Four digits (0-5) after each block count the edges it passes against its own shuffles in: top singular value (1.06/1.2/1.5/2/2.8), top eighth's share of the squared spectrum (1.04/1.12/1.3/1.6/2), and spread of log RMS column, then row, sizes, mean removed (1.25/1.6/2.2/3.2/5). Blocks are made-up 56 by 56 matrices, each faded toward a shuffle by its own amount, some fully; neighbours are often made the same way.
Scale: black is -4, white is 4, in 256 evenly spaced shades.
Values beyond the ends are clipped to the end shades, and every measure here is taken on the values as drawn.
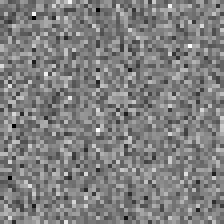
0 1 2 0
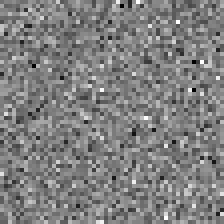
0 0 0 0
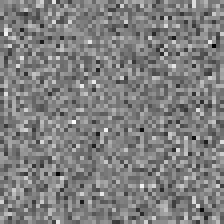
1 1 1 0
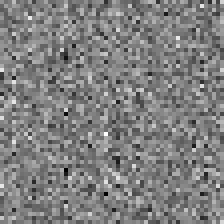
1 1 3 0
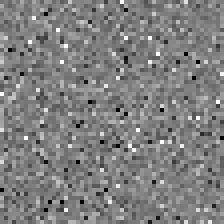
0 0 0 0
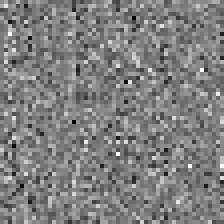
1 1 2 0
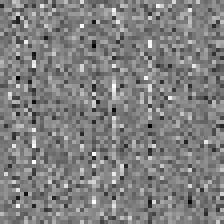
2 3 3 0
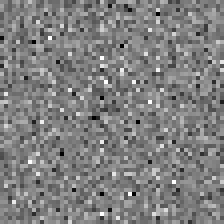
0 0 1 0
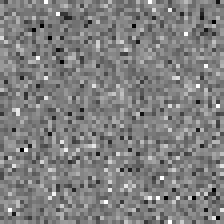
0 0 0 0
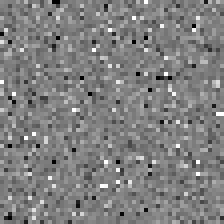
0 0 0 0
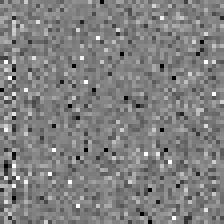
3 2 1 0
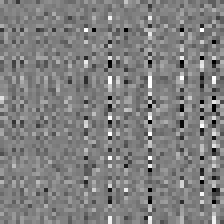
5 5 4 2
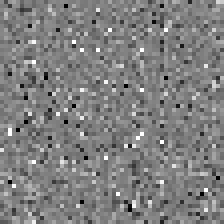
2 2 1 0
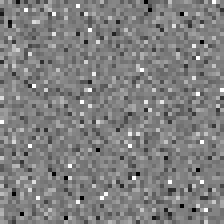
1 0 0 0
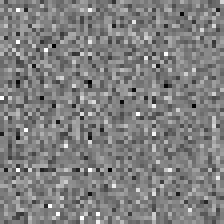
3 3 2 1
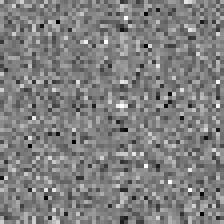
4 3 2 1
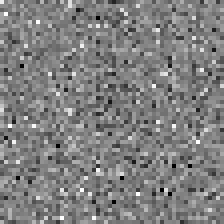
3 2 0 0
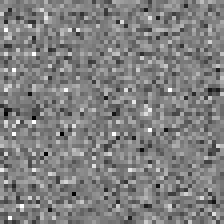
3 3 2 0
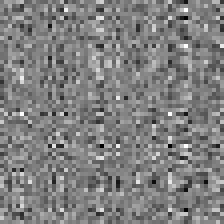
4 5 3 3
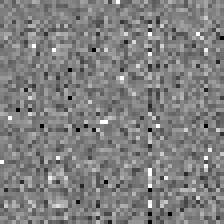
3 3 1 1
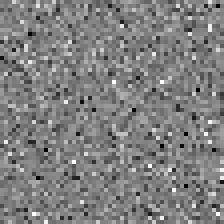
0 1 0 0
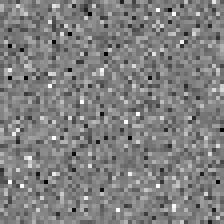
0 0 0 0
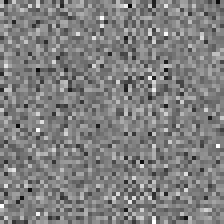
3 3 2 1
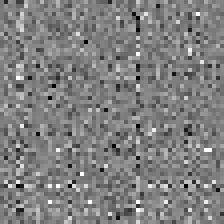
4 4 2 2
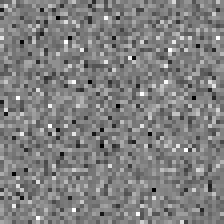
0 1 0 0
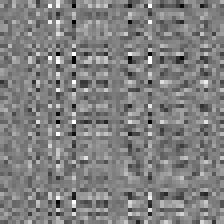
5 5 4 3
